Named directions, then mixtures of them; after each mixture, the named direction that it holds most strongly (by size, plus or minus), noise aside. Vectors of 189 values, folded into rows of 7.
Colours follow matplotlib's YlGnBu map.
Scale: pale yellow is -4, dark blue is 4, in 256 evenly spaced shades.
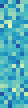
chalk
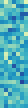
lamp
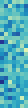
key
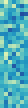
lamp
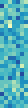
chalk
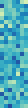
chalk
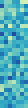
chalk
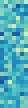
key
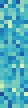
chalk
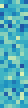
chalk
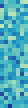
chalk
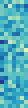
key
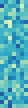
chalk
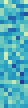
lamp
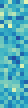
chalk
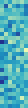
key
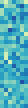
lamp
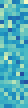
lamp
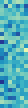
key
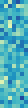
key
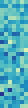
key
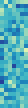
key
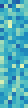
chalk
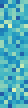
chalk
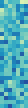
key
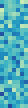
chalk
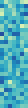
key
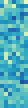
lamp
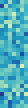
chalk
